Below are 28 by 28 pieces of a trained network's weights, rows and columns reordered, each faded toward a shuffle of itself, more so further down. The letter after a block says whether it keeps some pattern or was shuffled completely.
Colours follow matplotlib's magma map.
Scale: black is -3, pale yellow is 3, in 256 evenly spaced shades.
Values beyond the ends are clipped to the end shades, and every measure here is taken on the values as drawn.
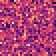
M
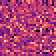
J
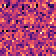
J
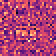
J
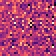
J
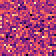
M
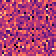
J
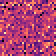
J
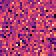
M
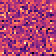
J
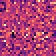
J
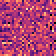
J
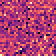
M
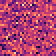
J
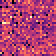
J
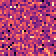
J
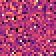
J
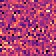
J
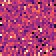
M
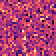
M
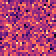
M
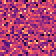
J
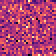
J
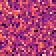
M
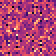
J
